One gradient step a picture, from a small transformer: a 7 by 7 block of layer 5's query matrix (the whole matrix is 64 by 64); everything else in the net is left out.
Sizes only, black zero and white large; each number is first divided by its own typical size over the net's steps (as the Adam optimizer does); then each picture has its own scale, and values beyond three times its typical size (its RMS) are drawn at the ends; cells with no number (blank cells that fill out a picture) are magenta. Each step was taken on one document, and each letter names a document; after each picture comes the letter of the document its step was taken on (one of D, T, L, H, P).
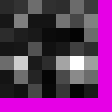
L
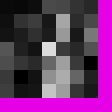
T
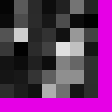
T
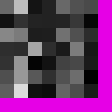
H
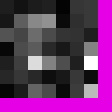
L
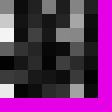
H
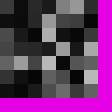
T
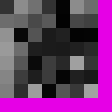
H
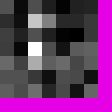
L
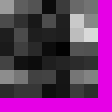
H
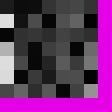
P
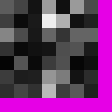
P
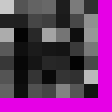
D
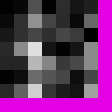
L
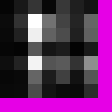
L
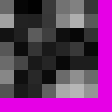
P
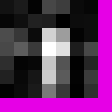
T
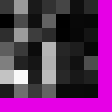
T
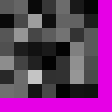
P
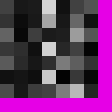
T
